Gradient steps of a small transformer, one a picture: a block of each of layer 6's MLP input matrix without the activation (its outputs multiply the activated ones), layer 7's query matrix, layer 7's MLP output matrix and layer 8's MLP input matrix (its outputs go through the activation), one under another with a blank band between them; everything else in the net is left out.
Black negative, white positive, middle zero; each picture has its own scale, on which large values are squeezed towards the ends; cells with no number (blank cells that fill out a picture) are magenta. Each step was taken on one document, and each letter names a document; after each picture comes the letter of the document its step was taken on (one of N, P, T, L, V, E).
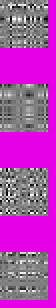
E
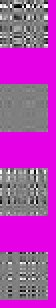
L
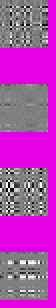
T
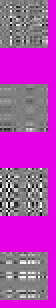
T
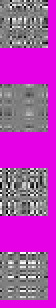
E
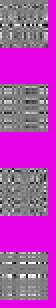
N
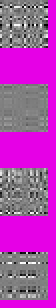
N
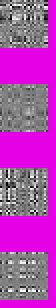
E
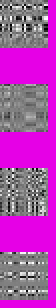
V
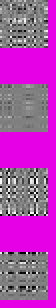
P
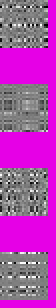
N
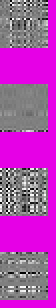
E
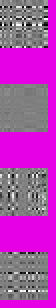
V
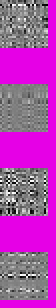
P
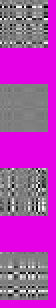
V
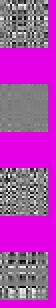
P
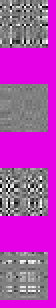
T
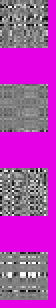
N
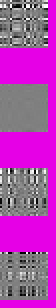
L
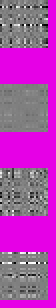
N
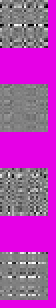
N
